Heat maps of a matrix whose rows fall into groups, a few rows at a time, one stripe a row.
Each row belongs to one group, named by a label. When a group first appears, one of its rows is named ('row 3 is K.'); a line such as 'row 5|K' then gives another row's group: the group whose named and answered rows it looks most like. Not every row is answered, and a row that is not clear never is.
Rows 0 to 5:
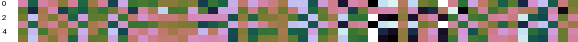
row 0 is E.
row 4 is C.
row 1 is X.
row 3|E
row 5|C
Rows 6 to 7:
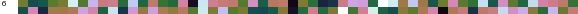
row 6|E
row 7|C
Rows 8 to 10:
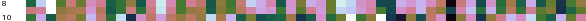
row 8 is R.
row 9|R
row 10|C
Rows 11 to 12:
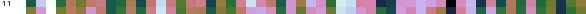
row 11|R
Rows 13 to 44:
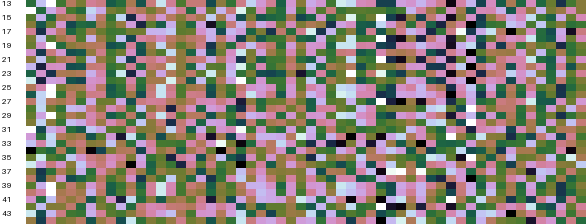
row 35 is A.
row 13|R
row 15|C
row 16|X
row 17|X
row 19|R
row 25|R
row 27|C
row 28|A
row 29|R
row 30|A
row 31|X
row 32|E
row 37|E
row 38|X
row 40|R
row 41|E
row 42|C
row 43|X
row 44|E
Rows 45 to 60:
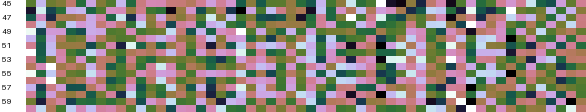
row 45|C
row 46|A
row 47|C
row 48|A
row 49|X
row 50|X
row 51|E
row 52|X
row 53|E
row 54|R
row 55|X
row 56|R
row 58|E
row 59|X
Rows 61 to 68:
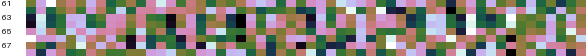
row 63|A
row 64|A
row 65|A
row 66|E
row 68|X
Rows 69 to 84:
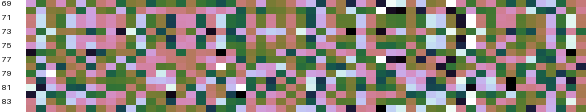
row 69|E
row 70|C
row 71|A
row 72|A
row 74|A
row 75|A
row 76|X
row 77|C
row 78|E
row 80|X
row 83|A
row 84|E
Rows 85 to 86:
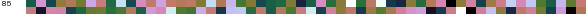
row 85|C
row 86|X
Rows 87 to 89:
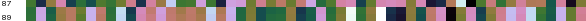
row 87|X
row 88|C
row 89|C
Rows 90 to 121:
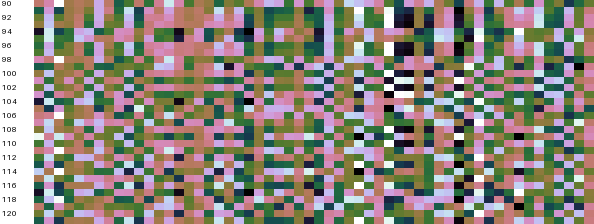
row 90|R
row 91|C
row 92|C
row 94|A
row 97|C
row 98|R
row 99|X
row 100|C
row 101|E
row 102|C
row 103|E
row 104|A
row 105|E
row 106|R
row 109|E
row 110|C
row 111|R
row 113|C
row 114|E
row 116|C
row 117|A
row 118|R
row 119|X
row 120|A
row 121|C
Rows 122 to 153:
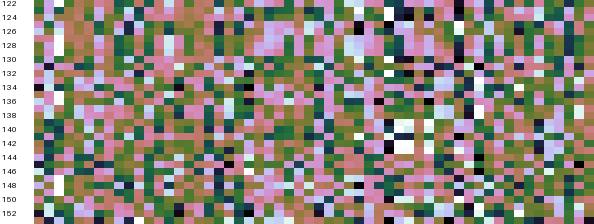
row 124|C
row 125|E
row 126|E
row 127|R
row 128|R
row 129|R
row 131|X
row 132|C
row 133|A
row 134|A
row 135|R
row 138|A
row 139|E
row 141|C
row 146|X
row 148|E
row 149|R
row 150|E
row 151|A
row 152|A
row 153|E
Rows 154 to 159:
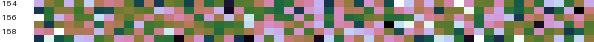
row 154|E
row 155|X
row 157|E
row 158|R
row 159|A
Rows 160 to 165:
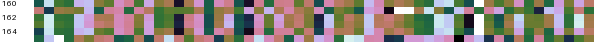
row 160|A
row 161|E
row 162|A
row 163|A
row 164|A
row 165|R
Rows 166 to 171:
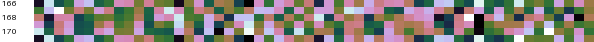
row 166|A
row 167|R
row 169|X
